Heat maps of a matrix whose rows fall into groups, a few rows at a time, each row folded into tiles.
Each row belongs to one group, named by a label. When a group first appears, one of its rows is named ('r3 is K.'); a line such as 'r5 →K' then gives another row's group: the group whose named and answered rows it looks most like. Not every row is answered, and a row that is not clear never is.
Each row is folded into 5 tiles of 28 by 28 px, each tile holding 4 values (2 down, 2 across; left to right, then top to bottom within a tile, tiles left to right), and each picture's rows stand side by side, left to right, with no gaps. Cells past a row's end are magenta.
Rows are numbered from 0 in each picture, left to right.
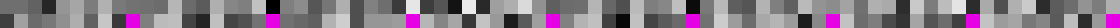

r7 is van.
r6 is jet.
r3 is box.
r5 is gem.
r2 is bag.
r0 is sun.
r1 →jet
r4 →jet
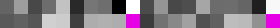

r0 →bag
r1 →bag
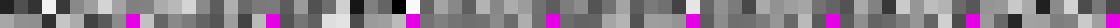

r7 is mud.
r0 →box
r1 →van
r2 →bag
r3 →sun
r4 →bag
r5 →sun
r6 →sun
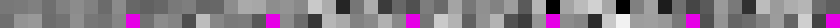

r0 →jet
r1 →box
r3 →jet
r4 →mud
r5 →sun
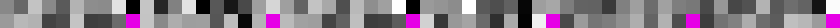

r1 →van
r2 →jet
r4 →sun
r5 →bag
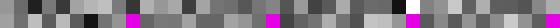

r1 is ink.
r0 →box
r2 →bag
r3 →ink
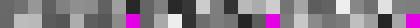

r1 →gem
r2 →gem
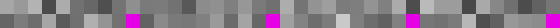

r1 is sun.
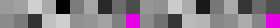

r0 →mud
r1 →mud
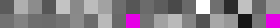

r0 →sun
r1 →gem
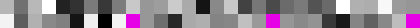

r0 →van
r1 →mud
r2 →gem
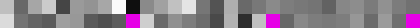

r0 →jet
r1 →van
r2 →sun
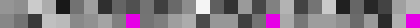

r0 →mud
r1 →gem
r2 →van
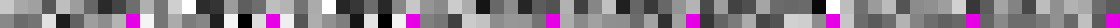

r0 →ink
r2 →van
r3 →mud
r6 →jet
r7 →sun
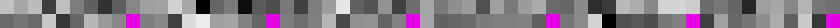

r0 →ink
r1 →mud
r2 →gem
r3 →jet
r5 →sun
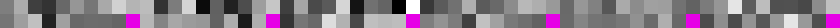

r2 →bag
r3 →box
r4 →sun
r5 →ink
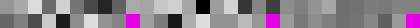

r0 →ink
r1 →mud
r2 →van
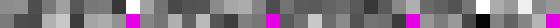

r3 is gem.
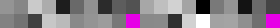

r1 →mud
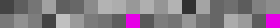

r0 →box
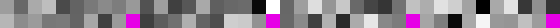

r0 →van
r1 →bag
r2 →ink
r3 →mud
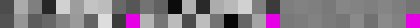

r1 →box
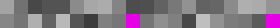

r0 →box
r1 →box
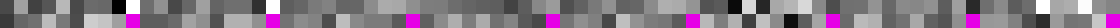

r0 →bag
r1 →bag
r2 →box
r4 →box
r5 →box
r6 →jet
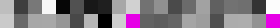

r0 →van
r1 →bag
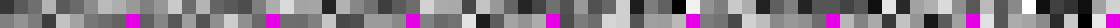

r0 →box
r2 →ink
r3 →ink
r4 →bag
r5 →mud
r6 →box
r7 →van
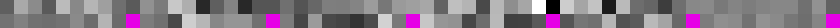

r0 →sun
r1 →mud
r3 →jet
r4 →ink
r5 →jet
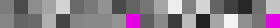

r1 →ink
